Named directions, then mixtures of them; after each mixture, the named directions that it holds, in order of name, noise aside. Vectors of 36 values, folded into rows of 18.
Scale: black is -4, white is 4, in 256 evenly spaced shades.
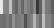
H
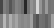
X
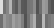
H, X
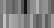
H, X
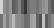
H, X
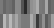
H, X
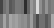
X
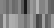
H, X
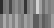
H, X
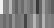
H
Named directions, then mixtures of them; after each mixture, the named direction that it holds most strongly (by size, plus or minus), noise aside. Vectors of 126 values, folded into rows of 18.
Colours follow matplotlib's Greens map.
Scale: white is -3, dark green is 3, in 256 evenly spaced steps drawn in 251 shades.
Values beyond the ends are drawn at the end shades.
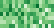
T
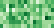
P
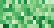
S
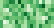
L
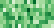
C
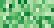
S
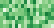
C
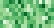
L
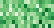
T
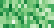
T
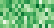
T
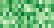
T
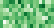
L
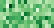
S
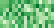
T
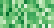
T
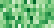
C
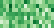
T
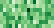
C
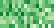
T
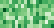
C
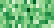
C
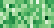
P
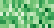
T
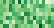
S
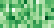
P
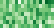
S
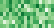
T
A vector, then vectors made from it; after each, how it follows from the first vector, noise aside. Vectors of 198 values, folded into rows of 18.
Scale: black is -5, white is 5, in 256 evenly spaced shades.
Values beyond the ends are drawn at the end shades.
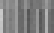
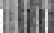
scaled up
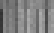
negated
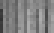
negated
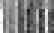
scaled up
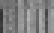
negated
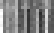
scaled up
